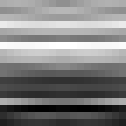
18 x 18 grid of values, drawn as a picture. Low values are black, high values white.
On average the colour sits 50% of the way up the scale. It is mirror symmetric from left to right. Streaks run across, left to right.
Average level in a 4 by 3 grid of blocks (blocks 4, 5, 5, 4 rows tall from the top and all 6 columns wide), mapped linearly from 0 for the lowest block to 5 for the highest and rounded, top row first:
5 5 5 | 5 5 5 | 1 1 1 | 0 0 0
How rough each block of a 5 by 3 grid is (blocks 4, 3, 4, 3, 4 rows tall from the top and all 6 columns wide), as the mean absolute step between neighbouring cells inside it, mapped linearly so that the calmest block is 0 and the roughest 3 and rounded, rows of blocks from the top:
111
333
111
000
333
